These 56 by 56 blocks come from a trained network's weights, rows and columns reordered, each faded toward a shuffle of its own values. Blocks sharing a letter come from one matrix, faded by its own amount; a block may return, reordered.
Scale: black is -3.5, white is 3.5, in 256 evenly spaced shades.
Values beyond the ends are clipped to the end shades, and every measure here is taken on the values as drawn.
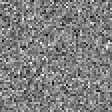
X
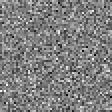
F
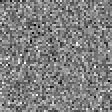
X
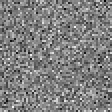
F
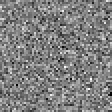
F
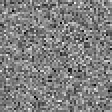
X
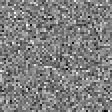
F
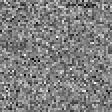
F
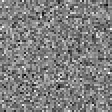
X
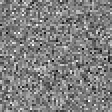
X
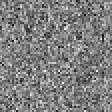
X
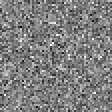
F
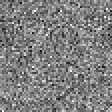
F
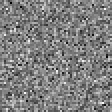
X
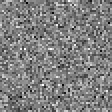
X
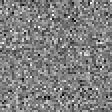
F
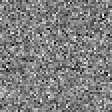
X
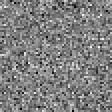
F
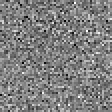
F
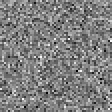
X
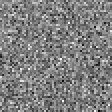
F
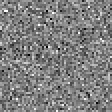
X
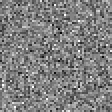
X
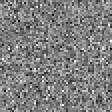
X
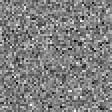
F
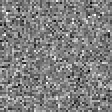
F
